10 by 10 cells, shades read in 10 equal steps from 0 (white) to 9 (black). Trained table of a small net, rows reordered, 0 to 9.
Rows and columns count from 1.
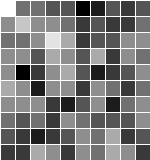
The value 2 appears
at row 2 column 2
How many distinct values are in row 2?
5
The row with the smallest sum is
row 3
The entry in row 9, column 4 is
7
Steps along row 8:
up down up down up up same same down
